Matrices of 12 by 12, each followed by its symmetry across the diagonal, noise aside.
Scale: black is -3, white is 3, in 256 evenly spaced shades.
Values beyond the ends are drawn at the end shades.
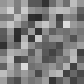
symmetric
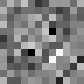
symmetric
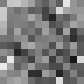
symmetric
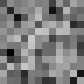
symmetric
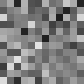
antisymmetric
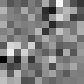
antisymmetric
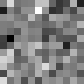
antisymmetric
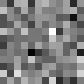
antisymmetric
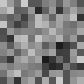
symmetric
